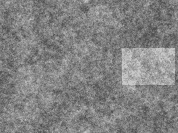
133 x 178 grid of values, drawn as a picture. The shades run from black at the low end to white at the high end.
Slope: none. Ninth with the highest average: middle right. Stripes: none. Grain: blotchy. Odd patch: higher, in the middle right.
